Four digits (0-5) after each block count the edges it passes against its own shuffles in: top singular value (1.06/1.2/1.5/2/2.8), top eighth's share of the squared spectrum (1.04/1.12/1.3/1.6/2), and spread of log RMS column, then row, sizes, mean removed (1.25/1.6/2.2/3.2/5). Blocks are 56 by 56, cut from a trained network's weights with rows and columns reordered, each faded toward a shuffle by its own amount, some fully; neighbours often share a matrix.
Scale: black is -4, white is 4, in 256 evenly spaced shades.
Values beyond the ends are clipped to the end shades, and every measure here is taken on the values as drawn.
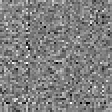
3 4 2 2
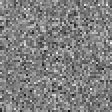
2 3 1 0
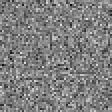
2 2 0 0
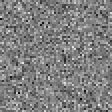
3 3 1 1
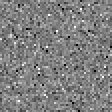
0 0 0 0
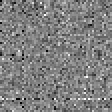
3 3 1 2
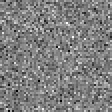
2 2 0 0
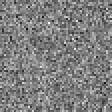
2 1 0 0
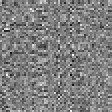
4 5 3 2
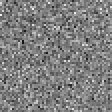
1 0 0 0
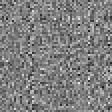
3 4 3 1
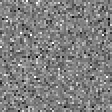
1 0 0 0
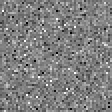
0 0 0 0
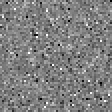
0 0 0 0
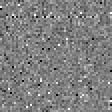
2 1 0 0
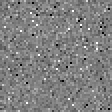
0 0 0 0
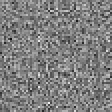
4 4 2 1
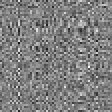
4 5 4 2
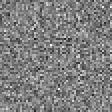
3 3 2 0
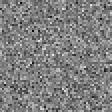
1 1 0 0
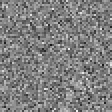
1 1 0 0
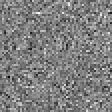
3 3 1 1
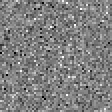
0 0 0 0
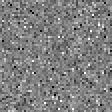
0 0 0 0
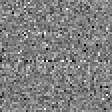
2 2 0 1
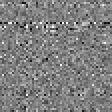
3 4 1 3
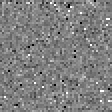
1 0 0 0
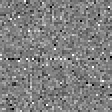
2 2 0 1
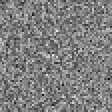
0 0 0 0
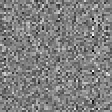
4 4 3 1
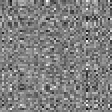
4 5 3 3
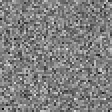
2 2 0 0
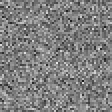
3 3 1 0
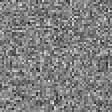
3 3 2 0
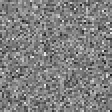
1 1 0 0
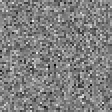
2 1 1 0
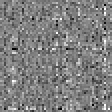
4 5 3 2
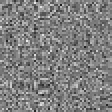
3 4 2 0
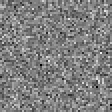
1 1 0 0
